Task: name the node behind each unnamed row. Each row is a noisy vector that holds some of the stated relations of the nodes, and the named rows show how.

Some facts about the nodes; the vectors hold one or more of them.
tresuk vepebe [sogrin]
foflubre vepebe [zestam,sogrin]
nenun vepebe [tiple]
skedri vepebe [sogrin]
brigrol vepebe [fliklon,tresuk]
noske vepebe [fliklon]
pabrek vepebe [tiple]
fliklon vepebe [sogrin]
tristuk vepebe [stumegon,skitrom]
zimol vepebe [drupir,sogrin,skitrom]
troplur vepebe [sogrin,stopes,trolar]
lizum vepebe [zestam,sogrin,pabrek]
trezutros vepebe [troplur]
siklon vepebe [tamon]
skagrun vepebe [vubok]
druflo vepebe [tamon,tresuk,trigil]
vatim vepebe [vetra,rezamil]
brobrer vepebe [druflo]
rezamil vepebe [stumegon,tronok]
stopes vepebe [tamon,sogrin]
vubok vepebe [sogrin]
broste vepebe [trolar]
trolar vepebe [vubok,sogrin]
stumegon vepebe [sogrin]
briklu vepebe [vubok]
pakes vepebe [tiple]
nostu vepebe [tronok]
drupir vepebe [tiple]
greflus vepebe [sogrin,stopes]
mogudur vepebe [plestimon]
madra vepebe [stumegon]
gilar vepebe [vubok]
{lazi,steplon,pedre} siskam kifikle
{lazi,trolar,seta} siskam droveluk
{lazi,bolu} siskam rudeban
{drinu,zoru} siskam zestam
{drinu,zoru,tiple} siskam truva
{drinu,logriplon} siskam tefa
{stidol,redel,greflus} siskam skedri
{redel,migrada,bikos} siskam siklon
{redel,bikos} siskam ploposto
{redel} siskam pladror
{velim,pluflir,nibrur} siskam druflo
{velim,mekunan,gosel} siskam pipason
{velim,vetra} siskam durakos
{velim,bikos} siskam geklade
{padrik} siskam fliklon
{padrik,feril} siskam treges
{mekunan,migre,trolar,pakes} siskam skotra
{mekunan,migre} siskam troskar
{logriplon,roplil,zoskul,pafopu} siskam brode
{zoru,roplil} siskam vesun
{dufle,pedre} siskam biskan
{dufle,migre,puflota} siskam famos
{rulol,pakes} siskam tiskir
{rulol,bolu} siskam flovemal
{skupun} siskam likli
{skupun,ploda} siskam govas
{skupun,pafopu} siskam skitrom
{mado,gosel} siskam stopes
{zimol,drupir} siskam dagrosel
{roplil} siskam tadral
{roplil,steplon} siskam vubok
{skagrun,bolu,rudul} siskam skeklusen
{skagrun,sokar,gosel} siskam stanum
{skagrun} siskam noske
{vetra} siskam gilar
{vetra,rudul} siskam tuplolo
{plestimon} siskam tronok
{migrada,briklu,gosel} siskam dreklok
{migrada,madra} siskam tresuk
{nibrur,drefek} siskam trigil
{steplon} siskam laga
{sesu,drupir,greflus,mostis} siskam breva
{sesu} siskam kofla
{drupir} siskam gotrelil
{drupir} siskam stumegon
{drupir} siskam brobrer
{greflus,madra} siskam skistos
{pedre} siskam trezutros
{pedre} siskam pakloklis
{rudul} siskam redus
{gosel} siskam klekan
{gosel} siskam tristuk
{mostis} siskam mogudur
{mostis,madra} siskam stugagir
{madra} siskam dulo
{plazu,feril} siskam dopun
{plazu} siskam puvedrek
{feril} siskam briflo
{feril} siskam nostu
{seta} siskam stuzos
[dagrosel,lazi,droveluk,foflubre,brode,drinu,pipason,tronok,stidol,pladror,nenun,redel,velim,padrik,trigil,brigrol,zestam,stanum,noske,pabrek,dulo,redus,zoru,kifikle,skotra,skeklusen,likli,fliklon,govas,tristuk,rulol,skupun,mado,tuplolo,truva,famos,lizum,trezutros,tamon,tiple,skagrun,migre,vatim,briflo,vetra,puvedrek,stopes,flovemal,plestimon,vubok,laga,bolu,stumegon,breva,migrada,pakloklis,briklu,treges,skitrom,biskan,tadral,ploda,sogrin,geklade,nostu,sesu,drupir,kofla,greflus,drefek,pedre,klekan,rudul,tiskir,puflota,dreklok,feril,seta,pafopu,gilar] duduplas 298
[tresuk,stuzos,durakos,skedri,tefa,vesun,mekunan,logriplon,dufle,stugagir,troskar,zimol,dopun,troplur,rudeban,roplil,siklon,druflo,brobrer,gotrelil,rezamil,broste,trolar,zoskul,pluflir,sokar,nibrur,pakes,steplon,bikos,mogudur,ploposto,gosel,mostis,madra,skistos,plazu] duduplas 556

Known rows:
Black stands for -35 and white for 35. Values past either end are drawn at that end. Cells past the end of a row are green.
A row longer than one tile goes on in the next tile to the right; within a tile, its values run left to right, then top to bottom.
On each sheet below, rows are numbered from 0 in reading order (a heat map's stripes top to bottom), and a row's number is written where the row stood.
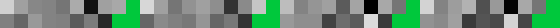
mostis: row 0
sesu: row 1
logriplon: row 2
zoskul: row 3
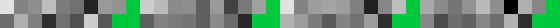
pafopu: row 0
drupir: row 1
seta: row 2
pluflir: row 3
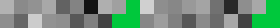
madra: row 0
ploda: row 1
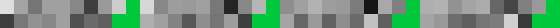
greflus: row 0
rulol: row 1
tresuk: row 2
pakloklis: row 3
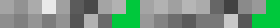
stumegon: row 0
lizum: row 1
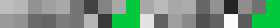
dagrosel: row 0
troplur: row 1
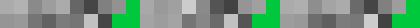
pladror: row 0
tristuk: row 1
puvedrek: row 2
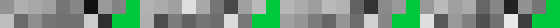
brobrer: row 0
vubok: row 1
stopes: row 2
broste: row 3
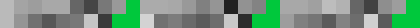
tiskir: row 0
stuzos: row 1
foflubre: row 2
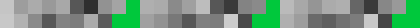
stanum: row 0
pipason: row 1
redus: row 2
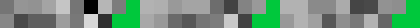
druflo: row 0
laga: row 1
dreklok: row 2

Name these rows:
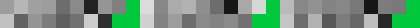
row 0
mogudur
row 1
skagrun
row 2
mekunan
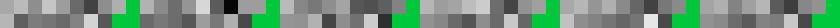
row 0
gilar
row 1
velim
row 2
migre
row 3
sogrin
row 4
trezutros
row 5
geklade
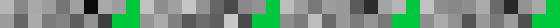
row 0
zimol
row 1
skitrom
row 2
briklu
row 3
mado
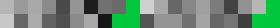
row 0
pakes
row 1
stidol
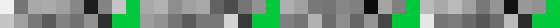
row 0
lazi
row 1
biskan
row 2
bikos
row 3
rudeban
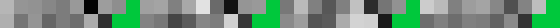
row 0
plazu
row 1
trigil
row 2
tiple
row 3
breva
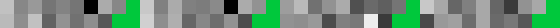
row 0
gosel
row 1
sokar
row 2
famos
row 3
redel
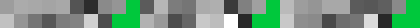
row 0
noske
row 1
truva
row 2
skotra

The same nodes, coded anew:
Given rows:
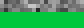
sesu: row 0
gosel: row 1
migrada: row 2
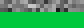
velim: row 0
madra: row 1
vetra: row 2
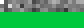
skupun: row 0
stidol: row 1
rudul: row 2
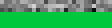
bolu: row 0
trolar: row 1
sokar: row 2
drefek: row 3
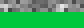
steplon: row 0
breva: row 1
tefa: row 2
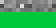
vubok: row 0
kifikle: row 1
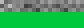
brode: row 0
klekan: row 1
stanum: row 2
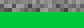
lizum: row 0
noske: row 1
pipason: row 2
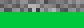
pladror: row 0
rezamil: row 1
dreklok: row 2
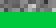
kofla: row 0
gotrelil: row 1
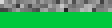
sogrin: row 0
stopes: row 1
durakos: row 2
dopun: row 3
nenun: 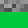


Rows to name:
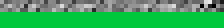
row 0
truva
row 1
ploposto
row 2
skedri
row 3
bikos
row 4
brigrol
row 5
broste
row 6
brobrer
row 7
tronok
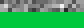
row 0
siklon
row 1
greflus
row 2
pakes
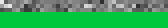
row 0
tiple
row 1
vatim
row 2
tristuk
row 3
mostis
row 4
zestam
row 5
nostu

